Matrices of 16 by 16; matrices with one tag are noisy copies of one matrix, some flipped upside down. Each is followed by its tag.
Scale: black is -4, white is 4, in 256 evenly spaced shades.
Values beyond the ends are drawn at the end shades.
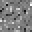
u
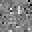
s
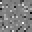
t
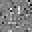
s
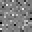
t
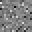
t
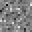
u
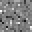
u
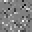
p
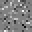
p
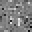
s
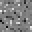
u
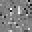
s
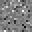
p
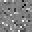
p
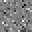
p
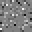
t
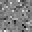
p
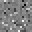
p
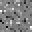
u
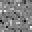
u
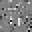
s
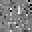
s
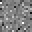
t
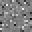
t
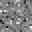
u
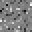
u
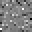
t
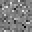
p
